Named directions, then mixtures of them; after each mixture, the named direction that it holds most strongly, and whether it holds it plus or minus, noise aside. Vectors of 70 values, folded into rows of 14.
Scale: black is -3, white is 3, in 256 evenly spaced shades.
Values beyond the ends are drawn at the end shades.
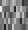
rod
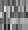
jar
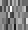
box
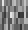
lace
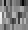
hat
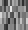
box, plus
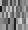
box, plus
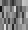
rod, minus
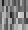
lace, minus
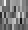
rod, plus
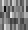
jar, minus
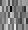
box, minus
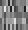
jar, plus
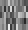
jar, minus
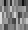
hat, plus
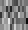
box, minus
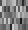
rod, plus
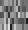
jar, minus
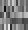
jar, minus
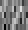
rod, plus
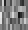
hat, plus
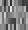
box, plus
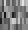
hat, minus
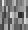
lace, plus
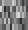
rod, plus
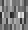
lace, minus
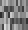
jar, minus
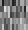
jar, plus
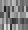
jar, minus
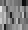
hat, plus
